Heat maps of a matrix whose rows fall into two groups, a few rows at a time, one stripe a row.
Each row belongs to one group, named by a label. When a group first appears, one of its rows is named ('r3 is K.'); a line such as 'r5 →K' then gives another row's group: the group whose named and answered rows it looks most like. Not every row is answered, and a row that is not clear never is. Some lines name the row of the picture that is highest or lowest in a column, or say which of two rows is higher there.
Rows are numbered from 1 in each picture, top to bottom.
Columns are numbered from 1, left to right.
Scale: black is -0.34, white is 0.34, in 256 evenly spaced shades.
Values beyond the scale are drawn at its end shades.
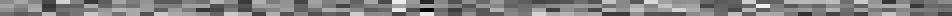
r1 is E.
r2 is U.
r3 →E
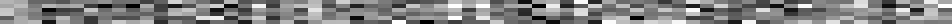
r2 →E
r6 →E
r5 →E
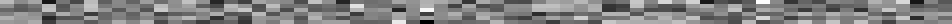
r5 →U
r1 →U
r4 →E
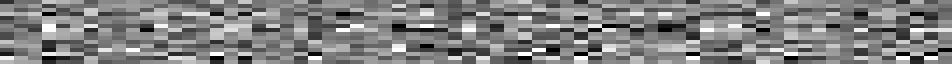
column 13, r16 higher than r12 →Yes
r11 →U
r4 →U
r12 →E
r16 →U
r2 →E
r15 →U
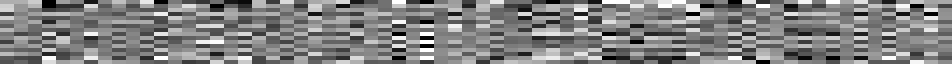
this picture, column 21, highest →1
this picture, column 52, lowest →2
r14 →U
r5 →U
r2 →U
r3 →U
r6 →E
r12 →E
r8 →U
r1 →E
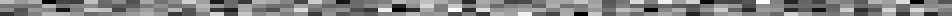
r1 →U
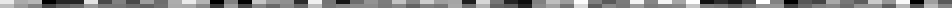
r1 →U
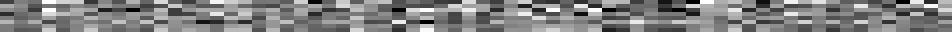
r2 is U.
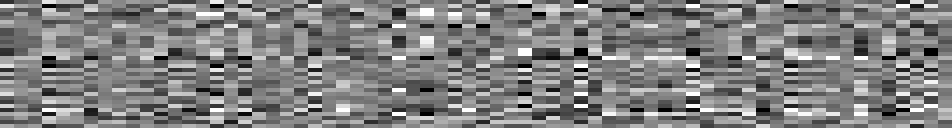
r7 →E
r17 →U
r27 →U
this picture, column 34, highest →28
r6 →U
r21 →U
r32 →U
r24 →U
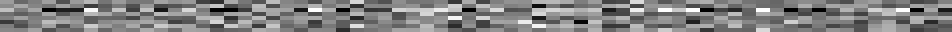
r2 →E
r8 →U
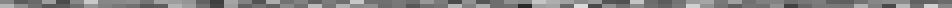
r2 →U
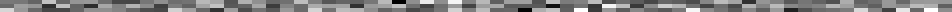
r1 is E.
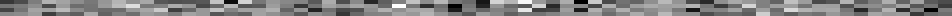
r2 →E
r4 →U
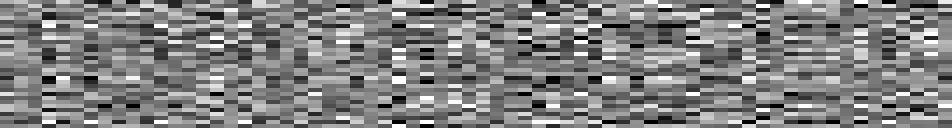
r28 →U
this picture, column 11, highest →2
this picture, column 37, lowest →20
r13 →E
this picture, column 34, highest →27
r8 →U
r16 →U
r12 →E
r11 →U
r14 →U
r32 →E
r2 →U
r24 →U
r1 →E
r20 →E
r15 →E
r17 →E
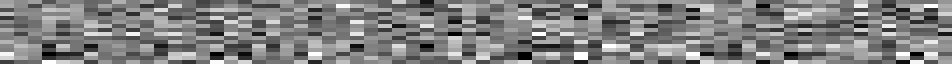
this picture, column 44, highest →12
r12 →E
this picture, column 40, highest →14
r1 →E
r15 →U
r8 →E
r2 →U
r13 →E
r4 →E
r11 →U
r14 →U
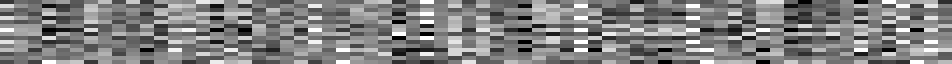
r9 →E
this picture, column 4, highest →16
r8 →U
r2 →U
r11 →U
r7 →E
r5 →U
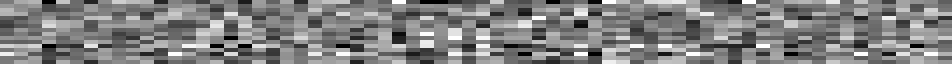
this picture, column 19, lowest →5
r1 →E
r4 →U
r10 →E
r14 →U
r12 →U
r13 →E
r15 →E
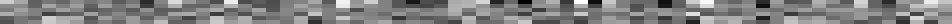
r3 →E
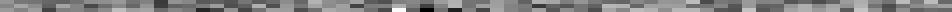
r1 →U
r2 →E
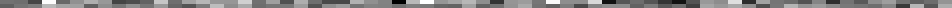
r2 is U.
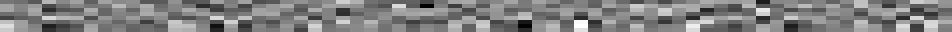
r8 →U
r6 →U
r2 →E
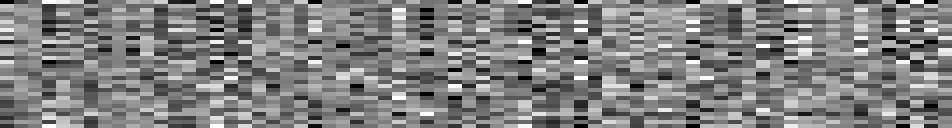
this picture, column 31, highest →29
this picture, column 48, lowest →20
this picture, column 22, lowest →25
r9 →E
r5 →E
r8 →U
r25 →E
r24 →E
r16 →U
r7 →E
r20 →U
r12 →U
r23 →E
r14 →E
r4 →E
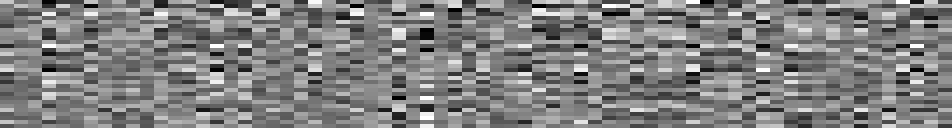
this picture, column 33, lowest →3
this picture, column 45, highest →2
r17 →U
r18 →U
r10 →E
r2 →E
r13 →E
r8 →E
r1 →U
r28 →E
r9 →E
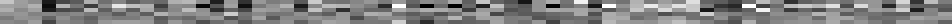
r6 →E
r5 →E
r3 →U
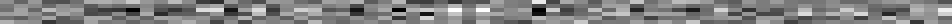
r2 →E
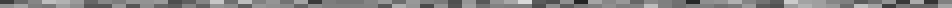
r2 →E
